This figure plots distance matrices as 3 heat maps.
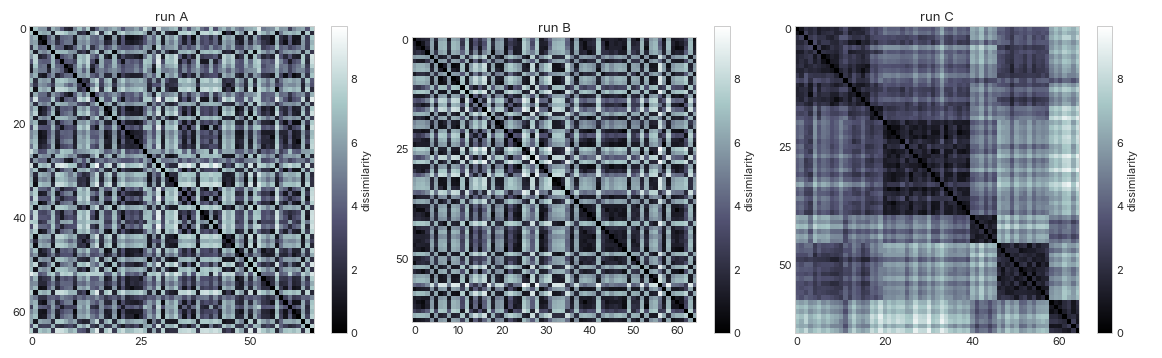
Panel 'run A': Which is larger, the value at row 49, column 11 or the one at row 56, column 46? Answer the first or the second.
the first
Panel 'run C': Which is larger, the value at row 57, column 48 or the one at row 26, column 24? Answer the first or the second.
the first
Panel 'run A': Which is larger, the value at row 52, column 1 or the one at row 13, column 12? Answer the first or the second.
the first
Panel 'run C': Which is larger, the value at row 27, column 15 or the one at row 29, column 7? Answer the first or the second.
the first
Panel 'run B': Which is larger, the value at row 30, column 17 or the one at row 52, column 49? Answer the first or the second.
the first
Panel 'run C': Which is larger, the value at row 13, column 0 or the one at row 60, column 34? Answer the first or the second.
the second
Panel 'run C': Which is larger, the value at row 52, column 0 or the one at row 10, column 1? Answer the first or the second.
the first
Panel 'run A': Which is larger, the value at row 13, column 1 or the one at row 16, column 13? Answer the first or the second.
the second
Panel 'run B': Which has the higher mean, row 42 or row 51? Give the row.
42
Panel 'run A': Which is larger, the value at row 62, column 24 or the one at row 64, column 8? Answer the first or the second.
the second
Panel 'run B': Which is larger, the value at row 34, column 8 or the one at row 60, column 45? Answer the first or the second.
the first
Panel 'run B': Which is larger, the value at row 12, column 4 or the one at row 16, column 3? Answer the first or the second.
the second
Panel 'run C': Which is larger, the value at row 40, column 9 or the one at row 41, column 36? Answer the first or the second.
the first
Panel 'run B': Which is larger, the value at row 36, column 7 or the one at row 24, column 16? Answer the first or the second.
the first
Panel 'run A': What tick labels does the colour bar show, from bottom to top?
0, 2, 4, 6, 8
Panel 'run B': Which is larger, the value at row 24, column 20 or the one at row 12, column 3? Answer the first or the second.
the second
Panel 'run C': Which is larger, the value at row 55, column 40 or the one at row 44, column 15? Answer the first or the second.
the first
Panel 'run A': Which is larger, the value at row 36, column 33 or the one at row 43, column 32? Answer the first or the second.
the first
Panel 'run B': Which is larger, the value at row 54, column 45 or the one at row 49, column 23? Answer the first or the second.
the second
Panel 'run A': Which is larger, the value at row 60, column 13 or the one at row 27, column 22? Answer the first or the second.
the first
